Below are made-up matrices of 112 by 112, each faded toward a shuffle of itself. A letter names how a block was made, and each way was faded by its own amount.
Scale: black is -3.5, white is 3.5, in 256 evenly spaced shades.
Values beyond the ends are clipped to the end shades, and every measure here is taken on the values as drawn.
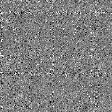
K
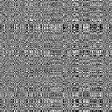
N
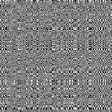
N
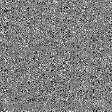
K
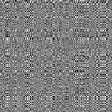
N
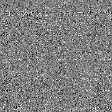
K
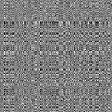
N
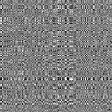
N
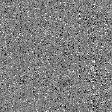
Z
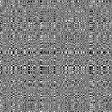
N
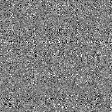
K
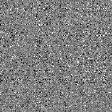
K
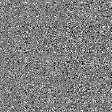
K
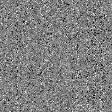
Z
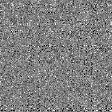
K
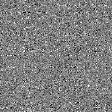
K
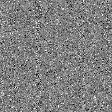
Z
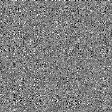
K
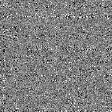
K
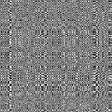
N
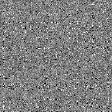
K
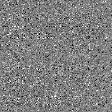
K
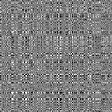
N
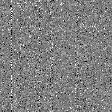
Z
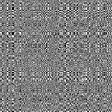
N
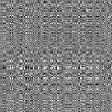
N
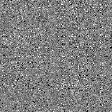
K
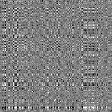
N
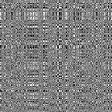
N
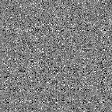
K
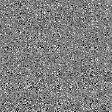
K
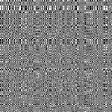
N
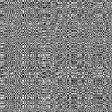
N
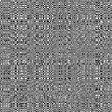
N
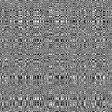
N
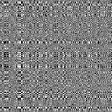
N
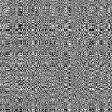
N
